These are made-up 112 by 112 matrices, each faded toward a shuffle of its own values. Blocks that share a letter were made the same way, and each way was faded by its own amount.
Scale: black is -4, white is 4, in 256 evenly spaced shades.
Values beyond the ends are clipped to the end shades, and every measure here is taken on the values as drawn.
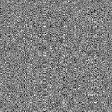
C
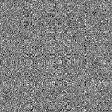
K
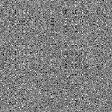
K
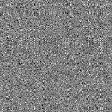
K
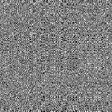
C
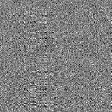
C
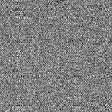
K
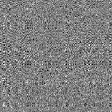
C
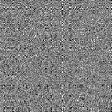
C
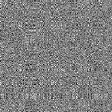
C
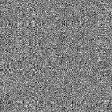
K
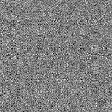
K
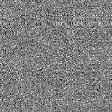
K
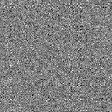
K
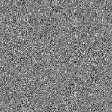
K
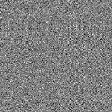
K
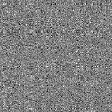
K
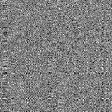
K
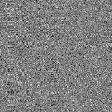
K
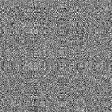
C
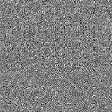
K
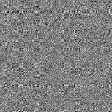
C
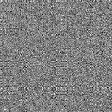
K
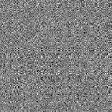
C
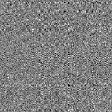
C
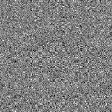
K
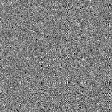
K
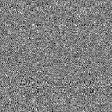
K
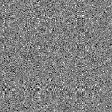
K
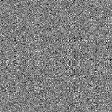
K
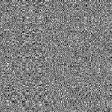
C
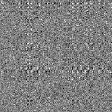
C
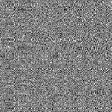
C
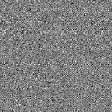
K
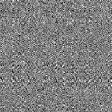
C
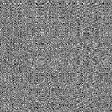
C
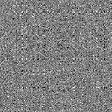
K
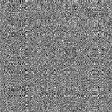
C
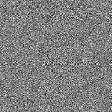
K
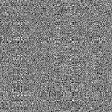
C
